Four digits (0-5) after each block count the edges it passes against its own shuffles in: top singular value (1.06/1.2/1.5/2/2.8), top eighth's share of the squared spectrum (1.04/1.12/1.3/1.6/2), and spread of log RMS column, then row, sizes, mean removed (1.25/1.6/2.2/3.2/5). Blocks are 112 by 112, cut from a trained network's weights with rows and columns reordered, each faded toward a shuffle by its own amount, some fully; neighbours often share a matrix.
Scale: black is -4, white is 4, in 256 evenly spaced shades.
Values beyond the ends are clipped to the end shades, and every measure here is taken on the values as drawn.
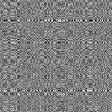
5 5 3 4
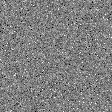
1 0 0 0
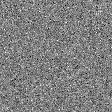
0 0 0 0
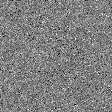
3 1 0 0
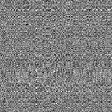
5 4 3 3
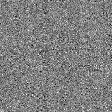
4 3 0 1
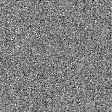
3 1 0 0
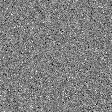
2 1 0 0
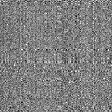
4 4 2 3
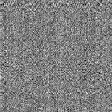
4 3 1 2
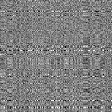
5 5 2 4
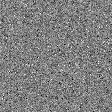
2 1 0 0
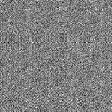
4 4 1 2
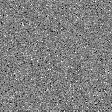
3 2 0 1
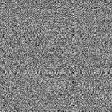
4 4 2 2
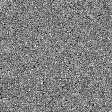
3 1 0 0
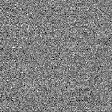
4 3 1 1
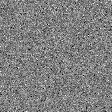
3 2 0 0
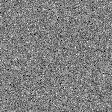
0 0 0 0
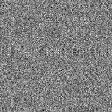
4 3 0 1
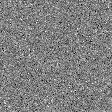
1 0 0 0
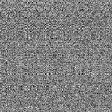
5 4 2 2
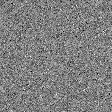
1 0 0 0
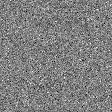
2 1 0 0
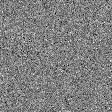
1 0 0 0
